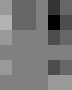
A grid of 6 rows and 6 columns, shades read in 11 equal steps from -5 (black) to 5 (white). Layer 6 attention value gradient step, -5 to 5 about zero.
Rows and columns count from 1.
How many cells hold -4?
0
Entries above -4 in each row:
6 5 6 6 6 6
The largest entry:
2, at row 2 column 1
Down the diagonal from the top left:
1 -1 0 0 -2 1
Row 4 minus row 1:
-1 1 1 0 3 1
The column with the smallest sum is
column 5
